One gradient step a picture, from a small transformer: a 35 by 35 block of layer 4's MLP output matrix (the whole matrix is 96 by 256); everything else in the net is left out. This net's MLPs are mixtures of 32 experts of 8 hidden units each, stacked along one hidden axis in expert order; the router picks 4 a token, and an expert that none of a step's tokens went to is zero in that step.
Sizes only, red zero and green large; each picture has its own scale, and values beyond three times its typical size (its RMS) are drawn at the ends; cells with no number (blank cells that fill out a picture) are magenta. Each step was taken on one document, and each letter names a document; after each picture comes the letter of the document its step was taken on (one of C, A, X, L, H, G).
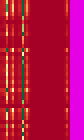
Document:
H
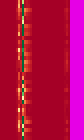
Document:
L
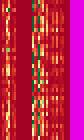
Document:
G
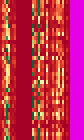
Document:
G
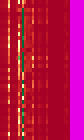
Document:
L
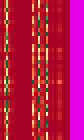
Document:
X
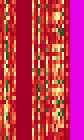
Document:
G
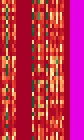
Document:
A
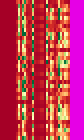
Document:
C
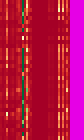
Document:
H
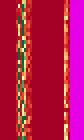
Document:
L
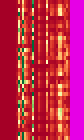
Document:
C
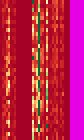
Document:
G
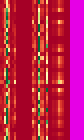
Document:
X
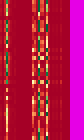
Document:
X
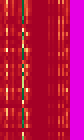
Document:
H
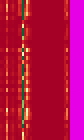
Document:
H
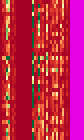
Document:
G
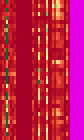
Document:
G
